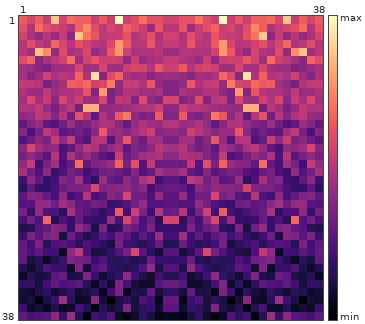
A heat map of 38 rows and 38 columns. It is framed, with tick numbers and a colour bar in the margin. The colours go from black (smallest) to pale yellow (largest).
Slope: up to the top. Stripes: none. Grain: fine. Mirror symmetry: left to right.
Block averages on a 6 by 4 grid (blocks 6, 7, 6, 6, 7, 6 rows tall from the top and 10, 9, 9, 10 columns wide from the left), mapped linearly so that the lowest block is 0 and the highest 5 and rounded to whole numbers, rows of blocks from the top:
5555 / 4444 / 3333 / 2222 / 1111 / 0000
